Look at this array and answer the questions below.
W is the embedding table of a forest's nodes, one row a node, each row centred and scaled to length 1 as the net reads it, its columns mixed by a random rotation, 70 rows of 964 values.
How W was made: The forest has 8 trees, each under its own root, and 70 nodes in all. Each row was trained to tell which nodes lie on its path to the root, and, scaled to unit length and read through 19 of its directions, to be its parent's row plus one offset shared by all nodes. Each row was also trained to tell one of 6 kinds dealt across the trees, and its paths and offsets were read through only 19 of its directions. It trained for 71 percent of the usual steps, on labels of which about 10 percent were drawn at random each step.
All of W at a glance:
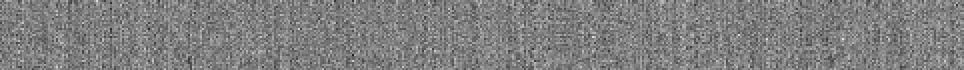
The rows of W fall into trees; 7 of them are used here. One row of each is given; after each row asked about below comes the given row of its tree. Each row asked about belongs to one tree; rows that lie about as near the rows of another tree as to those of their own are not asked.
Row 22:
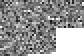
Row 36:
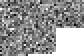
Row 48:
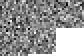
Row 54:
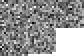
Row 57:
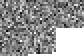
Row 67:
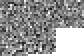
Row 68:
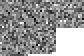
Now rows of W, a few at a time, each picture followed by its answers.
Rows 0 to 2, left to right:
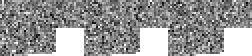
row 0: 54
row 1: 57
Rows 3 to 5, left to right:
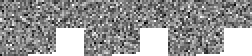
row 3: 36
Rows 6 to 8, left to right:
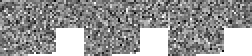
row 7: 68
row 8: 57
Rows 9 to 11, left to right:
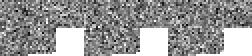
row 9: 36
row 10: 57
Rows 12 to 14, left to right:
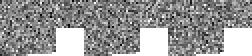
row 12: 54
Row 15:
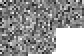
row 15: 22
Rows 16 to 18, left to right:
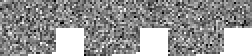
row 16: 57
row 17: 54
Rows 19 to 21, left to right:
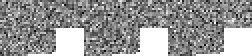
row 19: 54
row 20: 36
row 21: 68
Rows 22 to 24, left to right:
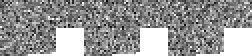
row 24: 68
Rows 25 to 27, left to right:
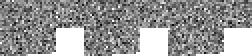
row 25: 57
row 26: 68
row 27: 57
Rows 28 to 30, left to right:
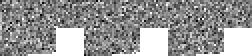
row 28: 57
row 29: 36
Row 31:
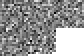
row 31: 36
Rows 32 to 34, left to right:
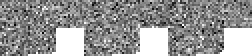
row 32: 36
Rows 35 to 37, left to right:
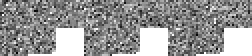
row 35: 22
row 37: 36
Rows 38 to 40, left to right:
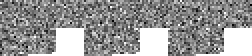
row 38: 67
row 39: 57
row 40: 57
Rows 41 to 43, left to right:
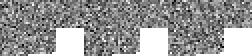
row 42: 67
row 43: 22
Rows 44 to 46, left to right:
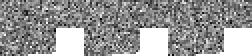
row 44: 36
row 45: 54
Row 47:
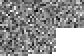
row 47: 68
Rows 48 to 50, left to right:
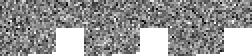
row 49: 48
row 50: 68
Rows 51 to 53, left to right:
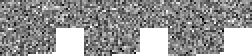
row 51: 36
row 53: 68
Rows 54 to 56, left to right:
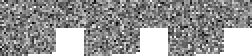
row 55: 57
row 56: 68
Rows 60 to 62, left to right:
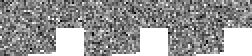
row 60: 22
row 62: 68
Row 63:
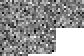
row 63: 67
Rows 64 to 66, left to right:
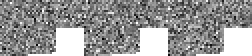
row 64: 68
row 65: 54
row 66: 67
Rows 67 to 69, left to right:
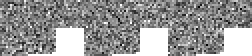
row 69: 48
